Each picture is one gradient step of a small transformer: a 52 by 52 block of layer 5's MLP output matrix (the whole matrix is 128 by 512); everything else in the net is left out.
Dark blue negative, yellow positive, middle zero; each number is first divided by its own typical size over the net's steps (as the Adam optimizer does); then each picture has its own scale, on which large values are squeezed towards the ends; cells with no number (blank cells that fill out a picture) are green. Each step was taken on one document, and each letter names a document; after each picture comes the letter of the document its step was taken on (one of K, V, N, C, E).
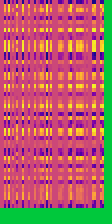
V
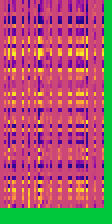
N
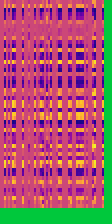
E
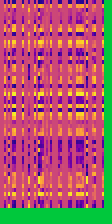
N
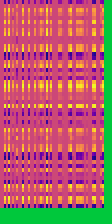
V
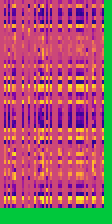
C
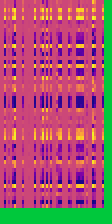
E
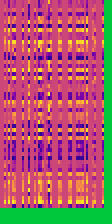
N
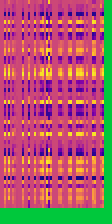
C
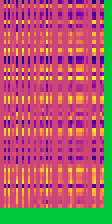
V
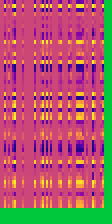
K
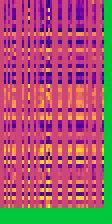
C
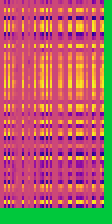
V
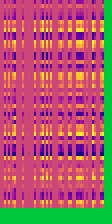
K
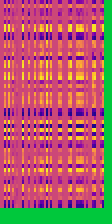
C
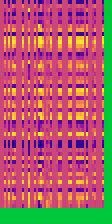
N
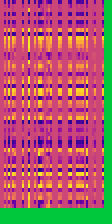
N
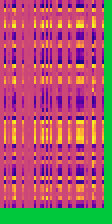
E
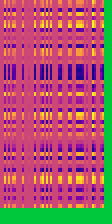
K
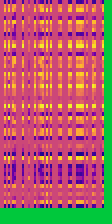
V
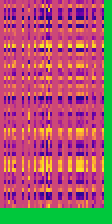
C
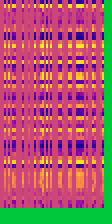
C
